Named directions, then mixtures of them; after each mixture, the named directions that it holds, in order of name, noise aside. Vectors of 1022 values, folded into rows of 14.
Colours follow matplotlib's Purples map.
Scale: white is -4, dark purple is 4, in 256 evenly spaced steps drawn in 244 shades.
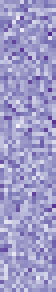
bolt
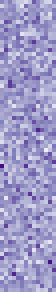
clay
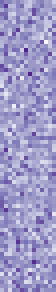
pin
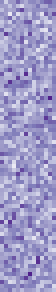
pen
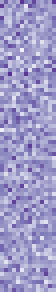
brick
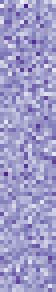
brick, clay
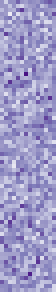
pen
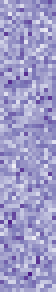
pen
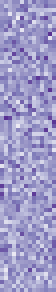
bolt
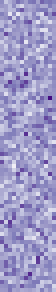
pen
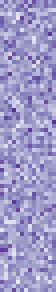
bolt, brick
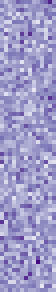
clay, pen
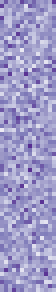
brick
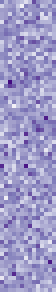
clay, pen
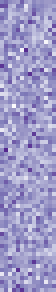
brick, pin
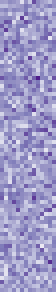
bolt, clay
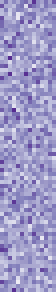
bolt, brick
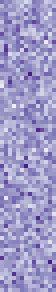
clay, pin
